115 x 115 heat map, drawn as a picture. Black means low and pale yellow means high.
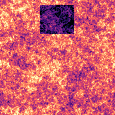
Stripes: none. Grain: blotchy. Odd patch: lower, in the top middle. Ninth with the lowest average: top middle.
